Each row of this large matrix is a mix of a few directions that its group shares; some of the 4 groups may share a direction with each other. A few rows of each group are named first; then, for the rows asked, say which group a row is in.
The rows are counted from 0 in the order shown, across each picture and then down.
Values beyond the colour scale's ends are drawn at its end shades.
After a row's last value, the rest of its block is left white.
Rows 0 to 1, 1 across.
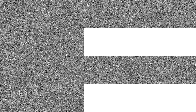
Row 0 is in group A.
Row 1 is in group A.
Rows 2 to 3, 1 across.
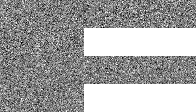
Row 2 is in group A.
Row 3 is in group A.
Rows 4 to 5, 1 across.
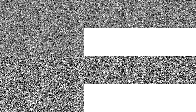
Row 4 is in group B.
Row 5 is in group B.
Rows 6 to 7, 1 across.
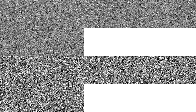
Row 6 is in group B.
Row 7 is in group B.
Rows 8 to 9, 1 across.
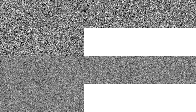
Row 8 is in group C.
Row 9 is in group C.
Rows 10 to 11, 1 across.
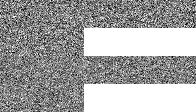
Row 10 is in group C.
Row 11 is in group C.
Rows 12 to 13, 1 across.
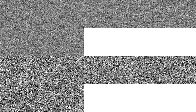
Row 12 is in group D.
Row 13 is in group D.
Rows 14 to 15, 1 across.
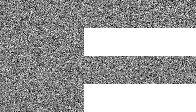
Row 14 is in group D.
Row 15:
A
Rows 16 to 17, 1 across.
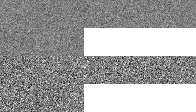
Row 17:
C
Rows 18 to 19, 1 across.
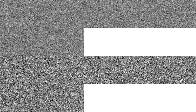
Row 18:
C
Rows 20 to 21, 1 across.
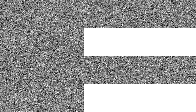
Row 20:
A
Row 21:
A
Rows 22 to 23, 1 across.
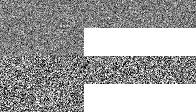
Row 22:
C
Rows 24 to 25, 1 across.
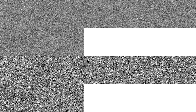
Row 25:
A
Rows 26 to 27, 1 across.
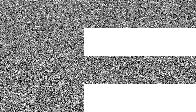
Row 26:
B
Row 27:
D
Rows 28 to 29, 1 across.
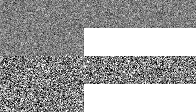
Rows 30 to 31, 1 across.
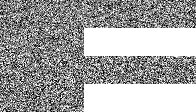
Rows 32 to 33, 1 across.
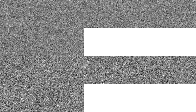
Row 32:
C
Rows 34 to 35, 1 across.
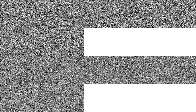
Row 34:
C
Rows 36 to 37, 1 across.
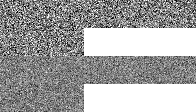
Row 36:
B
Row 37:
D
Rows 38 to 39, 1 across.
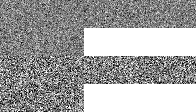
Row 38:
A
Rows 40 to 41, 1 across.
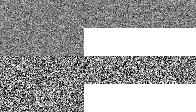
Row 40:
D
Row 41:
D
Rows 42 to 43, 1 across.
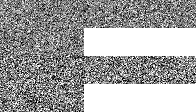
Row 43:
B
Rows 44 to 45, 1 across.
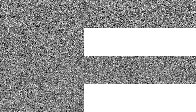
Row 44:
C
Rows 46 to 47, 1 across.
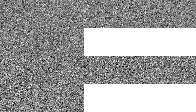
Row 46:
C
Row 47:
D
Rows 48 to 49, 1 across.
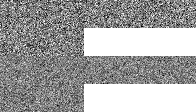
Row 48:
B
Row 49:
D
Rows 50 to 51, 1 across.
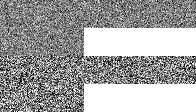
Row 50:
C
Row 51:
C
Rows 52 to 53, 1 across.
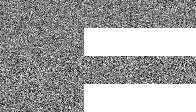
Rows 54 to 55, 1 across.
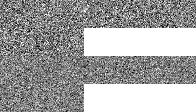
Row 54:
D
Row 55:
D
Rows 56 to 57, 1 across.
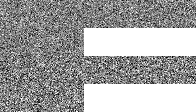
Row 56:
A
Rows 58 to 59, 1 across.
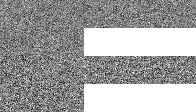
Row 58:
C
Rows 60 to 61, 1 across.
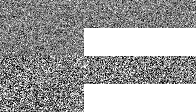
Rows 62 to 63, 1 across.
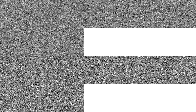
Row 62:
D
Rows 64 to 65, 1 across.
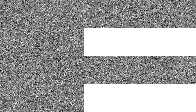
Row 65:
B
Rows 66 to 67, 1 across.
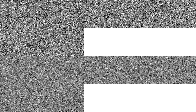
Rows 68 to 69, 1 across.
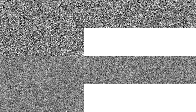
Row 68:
B
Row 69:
C
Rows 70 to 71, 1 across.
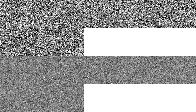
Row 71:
B
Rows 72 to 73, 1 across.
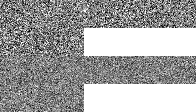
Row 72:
C
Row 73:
D
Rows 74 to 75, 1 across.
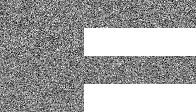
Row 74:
D
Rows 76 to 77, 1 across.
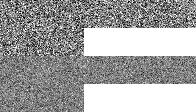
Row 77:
A
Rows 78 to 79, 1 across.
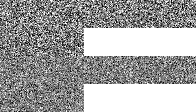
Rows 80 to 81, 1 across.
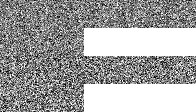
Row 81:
B
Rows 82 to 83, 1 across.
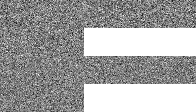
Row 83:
B
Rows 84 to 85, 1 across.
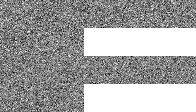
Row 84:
A
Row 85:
C
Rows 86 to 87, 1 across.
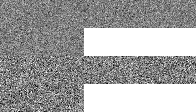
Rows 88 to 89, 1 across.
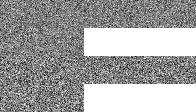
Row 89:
D
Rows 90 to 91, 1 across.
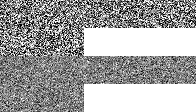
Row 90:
D
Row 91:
A
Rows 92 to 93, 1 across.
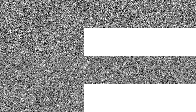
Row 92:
C
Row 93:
D
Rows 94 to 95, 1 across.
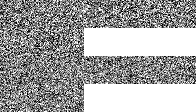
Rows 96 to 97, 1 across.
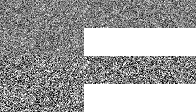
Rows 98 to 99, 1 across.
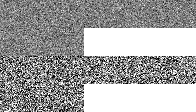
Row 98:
B
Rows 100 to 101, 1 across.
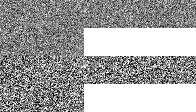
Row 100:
D
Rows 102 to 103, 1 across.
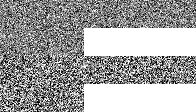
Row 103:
A
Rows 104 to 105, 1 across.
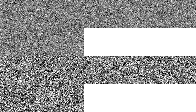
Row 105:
D
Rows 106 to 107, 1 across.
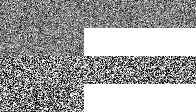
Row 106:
C
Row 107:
A
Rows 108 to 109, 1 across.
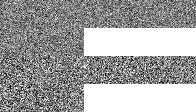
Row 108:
A
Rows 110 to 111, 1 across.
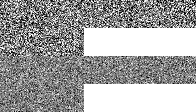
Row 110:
A
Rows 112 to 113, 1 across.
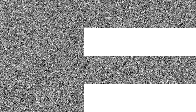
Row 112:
C
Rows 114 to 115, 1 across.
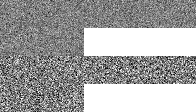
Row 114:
C
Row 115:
A
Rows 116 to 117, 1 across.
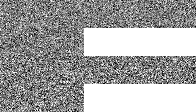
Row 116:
C
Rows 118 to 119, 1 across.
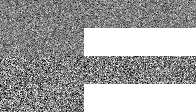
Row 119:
A
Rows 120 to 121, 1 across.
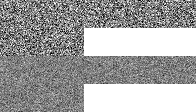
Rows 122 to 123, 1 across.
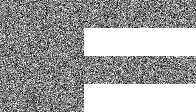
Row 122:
B
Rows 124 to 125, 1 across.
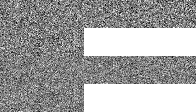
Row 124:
A
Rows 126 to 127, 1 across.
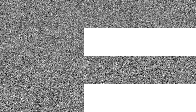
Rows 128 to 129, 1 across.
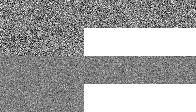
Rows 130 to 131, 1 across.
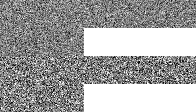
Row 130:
A
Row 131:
D
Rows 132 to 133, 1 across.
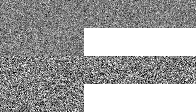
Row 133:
C
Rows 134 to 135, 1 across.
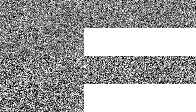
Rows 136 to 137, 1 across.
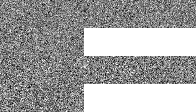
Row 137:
C
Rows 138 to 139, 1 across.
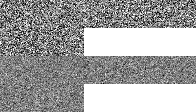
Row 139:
A
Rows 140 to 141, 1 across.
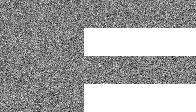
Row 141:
C
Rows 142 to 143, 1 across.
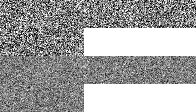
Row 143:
A
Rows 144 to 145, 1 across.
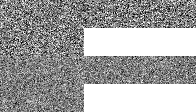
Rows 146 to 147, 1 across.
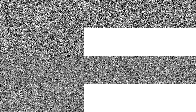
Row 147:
A
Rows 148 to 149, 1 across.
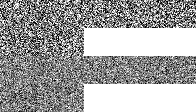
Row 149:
A
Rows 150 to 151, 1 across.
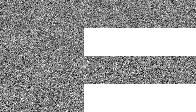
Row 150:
A
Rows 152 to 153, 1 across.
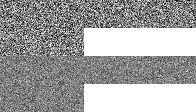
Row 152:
B
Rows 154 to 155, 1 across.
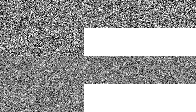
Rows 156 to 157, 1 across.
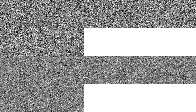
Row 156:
A
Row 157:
B
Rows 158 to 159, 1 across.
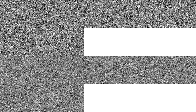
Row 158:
D
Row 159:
A
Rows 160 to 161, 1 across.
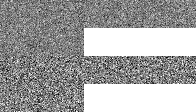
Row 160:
B
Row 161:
A
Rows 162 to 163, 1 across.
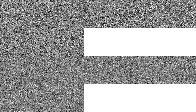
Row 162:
C
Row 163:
D
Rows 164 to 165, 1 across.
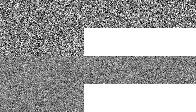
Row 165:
C
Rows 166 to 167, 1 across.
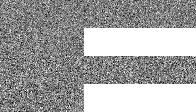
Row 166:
A
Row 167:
D
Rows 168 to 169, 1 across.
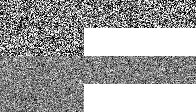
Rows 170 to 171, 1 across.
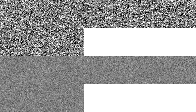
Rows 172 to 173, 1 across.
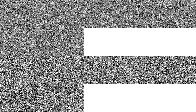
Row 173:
A
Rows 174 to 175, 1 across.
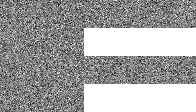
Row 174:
B
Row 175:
B
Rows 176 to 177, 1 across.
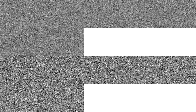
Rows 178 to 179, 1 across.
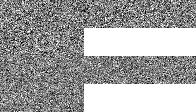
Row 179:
C
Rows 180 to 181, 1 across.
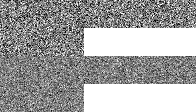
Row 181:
B
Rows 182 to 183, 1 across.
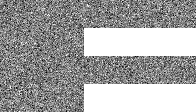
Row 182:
A
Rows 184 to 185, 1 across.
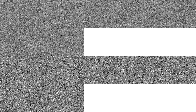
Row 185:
B
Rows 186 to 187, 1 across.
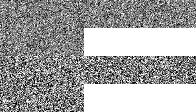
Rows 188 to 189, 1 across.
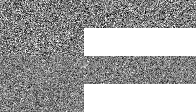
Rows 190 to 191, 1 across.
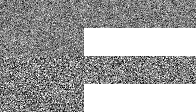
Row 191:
B
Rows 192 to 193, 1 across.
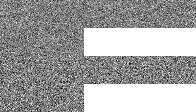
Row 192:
C
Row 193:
C
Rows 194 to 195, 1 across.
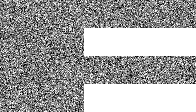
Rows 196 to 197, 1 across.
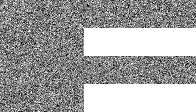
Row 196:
A
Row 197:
D
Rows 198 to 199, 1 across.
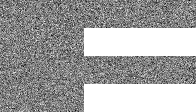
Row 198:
B
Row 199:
C
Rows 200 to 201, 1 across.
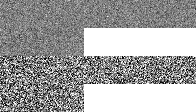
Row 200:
A
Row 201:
C
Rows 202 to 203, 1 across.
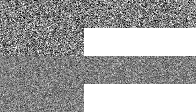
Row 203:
B
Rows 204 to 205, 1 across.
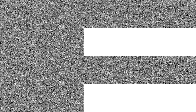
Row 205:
D
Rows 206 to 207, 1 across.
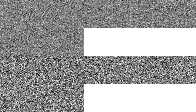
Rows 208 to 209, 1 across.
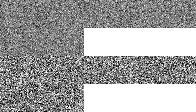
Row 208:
C
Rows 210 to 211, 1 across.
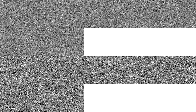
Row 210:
B
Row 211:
C
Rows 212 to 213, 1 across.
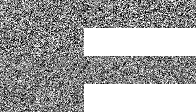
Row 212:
D
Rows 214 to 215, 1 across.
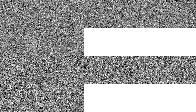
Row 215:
D
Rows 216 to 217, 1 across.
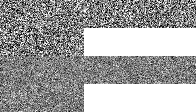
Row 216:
D
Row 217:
A
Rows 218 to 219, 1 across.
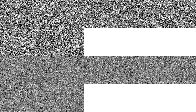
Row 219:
D
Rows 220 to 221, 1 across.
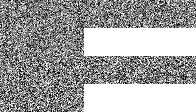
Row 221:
B
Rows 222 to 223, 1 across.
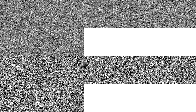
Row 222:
D
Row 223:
D
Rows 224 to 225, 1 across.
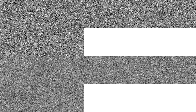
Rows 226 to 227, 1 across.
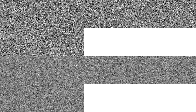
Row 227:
B
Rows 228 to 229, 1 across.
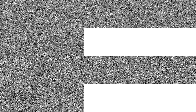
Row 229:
A
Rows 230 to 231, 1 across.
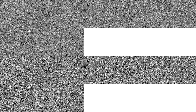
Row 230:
A
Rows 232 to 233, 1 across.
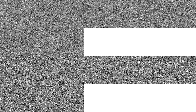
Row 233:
D
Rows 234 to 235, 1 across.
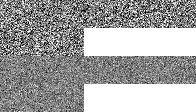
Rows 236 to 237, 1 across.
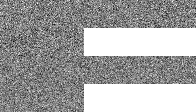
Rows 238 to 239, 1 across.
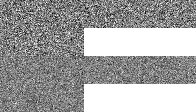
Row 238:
A
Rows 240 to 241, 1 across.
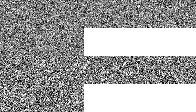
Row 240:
D
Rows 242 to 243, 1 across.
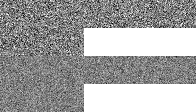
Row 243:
B
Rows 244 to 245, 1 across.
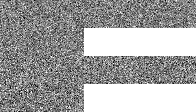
